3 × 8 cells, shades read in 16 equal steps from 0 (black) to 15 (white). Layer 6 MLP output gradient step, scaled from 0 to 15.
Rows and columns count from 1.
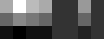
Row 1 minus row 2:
4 7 4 4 0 0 3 0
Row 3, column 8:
3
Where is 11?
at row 1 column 3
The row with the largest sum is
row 1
